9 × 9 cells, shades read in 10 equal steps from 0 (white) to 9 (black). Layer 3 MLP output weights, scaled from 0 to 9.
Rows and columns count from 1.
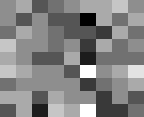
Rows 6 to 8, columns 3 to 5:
4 4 6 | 4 4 4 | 6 3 4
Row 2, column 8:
5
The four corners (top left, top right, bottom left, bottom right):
4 4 6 5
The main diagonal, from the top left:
4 6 4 5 3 0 5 4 5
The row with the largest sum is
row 2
